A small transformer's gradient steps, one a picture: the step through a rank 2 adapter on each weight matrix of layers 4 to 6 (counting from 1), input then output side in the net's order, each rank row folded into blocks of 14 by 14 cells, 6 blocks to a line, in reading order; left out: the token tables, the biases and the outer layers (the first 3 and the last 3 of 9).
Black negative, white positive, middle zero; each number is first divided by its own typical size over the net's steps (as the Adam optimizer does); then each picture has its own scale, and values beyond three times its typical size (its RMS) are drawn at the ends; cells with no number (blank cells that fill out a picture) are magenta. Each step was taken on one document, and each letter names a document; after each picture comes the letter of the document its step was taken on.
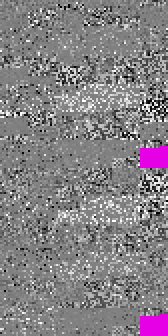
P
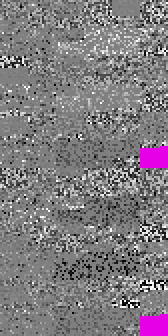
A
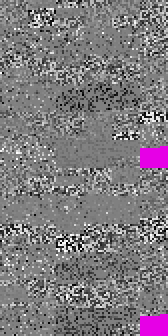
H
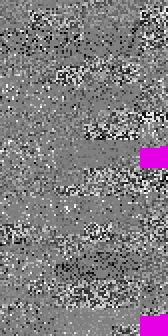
H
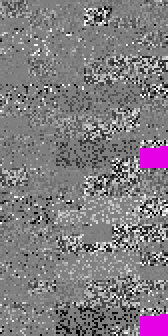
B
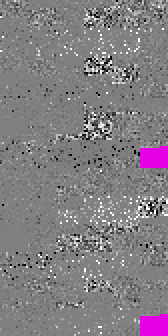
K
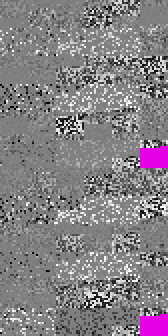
P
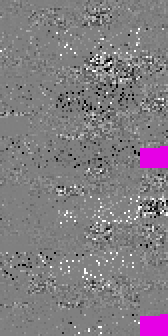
K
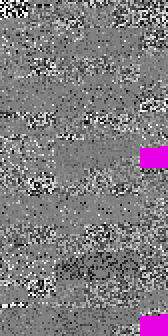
H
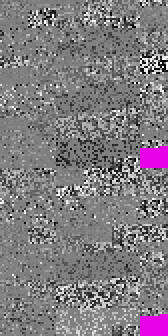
P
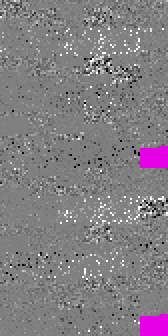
K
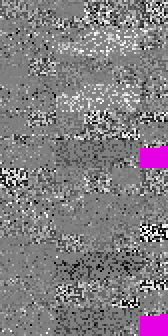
A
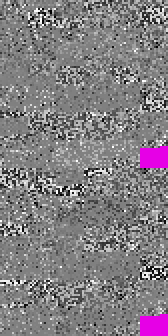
A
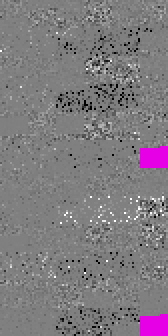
K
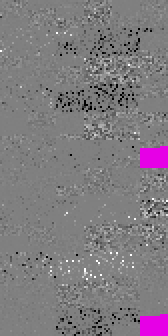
K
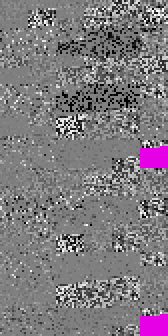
P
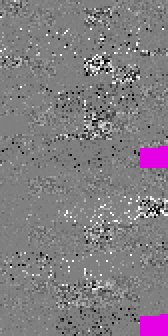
K
